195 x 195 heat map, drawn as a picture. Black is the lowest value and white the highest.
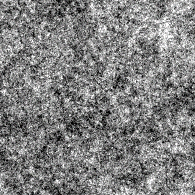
Ninth with the highest average: top right. Average level on the scale: 50%. Histogram: bell-shaped.
